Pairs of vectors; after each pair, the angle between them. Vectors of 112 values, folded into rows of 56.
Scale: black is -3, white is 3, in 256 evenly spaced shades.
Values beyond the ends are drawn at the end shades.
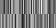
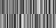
orthogonal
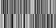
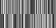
nearly opposite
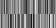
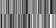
partly aligned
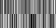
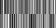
nearly parallel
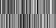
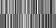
nearly opposite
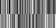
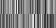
partly opposed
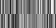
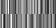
orthogonal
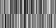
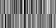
nearly parallel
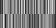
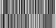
nearly opposite
